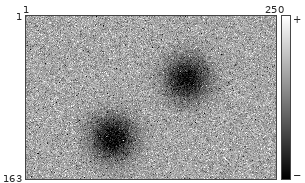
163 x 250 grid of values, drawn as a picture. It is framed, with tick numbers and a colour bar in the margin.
There are no regular stripes. Two dips sink into the field. Neither half mirrors the other. Most values sit high, with a long tail of low ones. No single row or column stands out from its neighbours.
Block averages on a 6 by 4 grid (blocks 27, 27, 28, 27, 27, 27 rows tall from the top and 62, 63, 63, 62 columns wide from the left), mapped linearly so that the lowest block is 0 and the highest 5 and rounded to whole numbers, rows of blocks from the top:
5555
5535
5505
5345
5055
5355
